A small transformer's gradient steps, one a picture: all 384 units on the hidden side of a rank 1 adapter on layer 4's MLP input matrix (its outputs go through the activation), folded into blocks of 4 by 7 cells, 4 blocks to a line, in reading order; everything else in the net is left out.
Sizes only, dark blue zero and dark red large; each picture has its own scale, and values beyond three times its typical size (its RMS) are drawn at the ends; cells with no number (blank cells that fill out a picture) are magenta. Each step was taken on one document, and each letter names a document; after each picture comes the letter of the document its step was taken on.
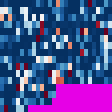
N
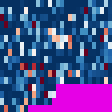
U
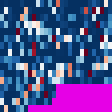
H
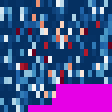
N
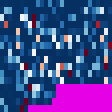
U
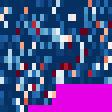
H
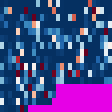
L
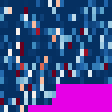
L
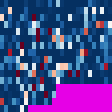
L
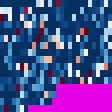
N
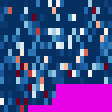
L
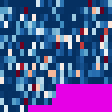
H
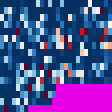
U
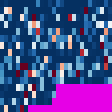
L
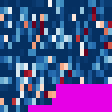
N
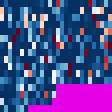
N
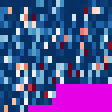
H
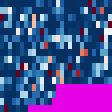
N
